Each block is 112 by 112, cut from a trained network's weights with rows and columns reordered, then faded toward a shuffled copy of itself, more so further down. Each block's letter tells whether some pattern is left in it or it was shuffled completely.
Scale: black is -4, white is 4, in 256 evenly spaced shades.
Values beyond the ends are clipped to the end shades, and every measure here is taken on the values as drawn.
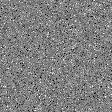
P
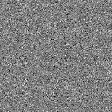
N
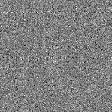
N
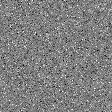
P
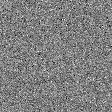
P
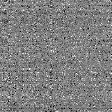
N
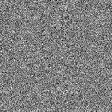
N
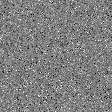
P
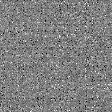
N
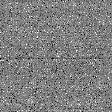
N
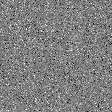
P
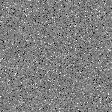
P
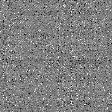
N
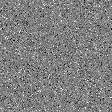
P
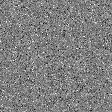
P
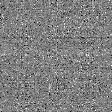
N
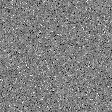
P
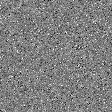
P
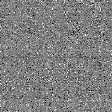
N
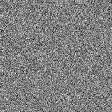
N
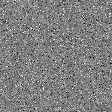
P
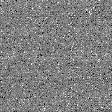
N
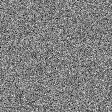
P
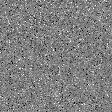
P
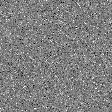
P
